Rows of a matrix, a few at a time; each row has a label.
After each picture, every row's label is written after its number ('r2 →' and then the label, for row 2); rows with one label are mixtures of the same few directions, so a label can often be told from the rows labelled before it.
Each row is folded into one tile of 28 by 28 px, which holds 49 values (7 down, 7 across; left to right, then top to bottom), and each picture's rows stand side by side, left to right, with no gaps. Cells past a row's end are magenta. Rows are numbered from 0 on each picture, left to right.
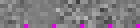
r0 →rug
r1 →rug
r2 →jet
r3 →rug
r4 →rug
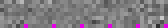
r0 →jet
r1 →jet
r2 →jet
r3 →rug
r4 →rug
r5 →jet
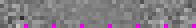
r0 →jet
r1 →rug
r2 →rug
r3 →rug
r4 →rug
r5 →rug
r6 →rug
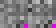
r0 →jet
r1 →jet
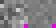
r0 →rug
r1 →jet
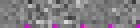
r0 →jet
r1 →rug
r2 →rug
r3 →rug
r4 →jet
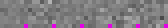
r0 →jet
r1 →jet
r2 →jet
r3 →rug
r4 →rug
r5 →jet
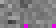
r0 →rug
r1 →rug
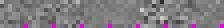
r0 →rug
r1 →rug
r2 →jet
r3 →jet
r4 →jet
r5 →jet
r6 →rug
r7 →jet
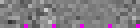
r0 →rug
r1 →rug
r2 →jet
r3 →rug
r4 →jet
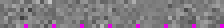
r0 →jet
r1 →jet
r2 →jet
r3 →jet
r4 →jet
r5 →rug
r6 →rug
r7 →rug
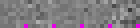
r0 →jet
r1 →rug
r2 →rug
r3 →jet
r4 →rug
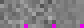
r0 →rug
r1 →jet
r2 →rug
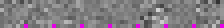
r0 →jet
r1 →rug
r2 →rug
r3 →rug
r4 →rug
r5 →rug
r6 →jet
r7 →jet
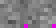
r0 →rug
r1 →rug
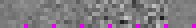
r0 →rug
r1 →rug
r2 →rug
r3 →jet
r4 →rug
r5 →jet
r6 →jet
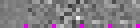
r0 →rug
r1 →jet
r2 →jet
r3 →rug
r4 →rug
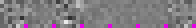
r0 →jet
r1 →jet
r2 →rug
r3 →rug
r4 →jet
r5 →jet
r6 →jet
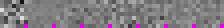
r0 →jet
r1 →jet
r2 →rug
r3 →jet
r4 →jet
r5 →jet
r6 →rug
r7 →jet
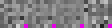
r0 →jet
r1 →jet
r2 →jet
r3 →jet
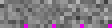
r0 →rug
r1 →jet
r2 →jet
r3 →jet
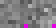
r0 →rug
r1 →rug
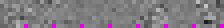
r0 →jet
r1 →jet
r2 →rug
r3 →jet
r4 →jet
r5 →rug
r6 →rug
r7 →rug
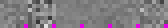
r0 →jet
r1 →jet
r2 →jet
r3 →rug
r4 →rug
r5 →jet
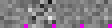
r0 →rug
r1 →jet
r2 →jet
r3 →jet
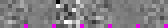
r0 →rug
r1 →jet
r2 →rug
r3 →rug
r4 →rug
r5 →jet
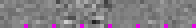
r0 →rug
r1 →rug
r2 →rug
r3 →rug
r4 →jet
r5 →rug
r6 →rug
